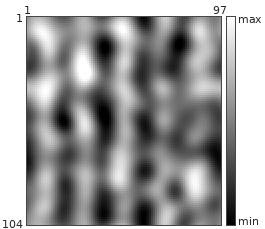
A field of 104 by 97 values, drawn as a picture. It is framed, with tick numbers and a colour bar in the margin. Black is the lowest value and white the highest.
On average the colour sits 50% of the way up the scale. The top left is the ninth with the highest average. The middle right is the calmest part. There are no lone odd cells. Stripes running up and down repeat 5 times from left to right.
